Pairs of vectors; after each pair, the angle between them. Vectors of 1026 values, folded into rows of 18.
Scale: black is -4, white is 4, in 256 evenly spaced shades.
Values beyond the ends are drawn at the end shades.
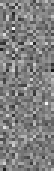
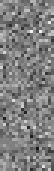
orthogonal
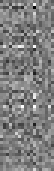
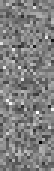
partly opposed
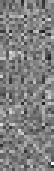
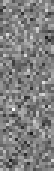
orthogonal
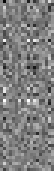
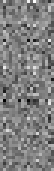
nearly opposite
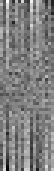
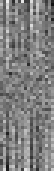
nearly parallel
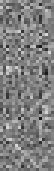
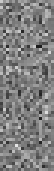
nearly parallel
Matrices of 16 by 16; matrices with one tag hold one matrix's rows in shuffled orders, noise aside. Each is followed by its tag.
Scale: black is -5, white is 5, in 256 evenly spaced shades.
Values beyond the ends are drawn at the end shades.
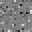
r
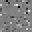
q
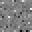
r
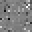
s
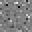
q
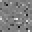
q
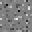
q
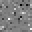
r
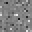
q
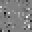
s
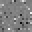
r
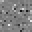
r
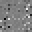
s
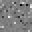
r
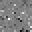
r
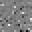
r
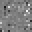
s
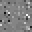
s
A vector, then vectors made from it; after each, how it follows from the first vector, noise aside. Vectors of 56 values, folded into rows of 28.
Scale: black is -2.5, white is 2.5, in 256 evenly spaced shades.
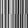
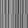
shrunk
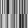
sign-scrambled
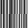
negated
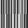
wrapped around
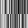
sign-scrambled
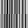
wrapped around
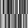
sign-scrambled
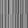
shrunk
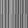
shrunk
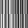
wrapped around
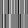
partly zeroed
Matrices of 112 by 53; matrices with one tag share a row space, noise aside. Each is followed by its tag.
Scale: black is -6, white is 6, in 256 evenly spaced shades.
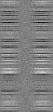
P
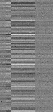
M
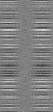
P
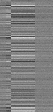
M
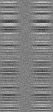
P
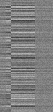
M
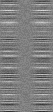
P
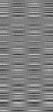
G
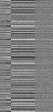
M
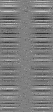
P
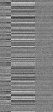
M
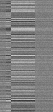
M
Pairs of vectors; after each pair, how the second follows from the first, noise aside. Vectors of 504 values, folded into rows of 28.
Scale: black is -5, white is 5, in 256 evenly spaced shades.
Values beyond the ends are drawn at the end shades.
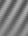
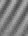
negated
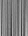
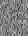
shuffled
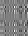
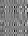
negated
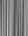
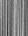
negated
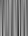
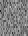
shuffled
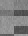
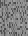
shuffled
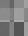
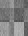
negated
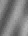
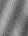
negated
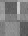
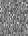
shuffled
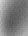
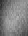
negated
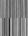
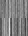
negated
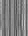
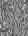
shuffled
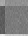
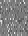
shuffled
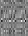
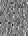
shuffled
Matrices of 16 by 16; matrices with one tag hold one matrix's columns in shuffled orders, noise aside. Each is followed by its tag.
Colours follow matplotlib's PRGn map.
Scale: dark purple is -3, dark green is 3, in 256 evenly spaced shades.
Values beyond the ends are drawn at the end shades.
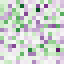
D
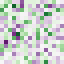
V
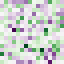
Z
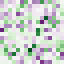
Z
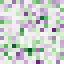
Z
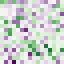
Z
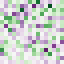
D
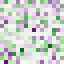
Z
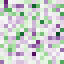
V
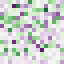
D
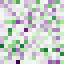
Z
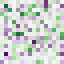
V
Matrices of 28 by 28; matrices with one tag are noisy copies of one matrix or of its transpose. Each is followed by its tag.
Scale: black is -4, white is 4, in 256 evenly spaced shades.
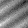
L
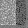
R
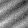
L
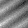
L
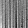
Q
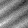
L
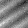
L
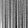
Q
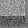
R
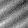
L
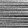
Q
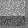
R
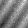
L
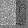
R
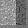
R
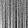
Q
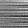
Q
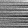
Q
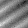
L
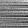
Q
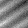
L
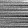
Q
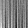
Q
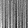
Q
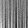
Q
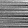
Q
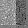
R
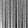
Q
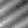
L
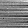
Q
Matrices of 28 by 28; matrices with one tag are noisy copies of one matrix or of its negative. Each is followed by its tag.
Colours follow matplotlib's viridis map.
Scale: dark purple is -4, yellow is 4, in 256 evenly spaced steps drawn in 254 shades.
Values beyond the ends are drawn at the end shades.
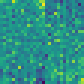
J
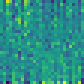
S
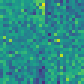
J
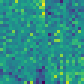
J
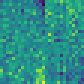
J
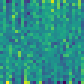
S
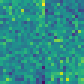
J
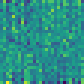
S
